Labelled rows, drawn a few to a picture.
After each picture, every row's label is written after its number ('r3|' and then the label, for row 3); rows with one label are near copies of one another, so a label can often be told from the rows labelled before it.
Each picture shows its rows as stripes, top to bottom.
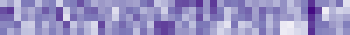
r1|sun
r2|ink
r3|ink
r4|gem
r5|gem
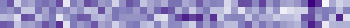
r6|ink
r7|gem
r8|sun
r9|ink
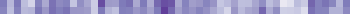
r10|gem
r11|gem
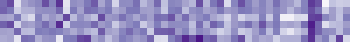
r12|ink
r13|ink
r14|gem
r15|ink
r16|gem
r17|sun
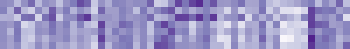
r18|sun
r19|gem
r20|sun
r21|gem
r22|gem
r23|gem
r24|gem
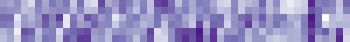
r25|gem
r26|gem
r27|ink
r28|ink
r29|sun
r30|sun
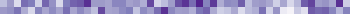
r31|sun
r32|gem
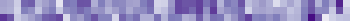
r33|sun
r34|sun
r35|ink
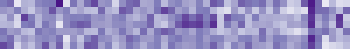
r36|ink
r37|gem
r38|sun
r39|sun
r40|gem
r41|ink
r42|ink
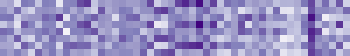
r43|sun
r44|gem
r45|ink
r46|sun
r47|ink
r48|gem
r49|sun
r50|gem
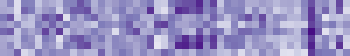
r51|sun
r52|sun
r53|ink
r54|gem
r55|ink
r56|sun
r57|sun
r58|gem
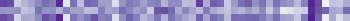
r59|ink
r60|gem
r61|ink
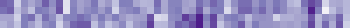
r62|ink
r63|ink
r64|sun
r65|sun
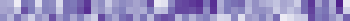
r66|sun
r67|sun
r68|gem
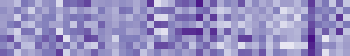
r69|sun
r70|gem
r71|sun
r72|gem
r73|sun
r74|ink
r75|gem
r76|ink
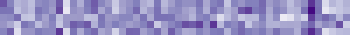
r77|ink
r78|ink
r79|gem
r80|sun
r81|ink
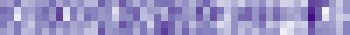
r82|gem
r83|ink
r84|ink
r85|gem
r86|gem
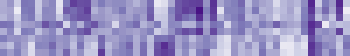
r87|sun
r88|sun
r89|sun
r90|ink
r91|sun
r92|gem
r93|gem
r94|gem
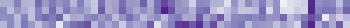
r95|gem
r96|gem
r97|ink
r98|sun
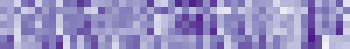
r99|sun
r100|gem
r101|sun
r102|sun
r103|sun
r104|ink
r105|ink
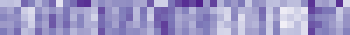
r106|sun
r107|gem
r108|gem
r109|gem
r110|gem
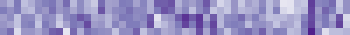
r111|gem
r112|gem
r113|sun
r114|sun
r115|ink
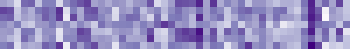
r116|sun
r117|ink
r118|ink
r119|gem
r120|sun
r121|sun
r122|ink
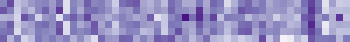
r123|ink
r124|ink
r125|sun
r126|ink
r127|ink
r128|gem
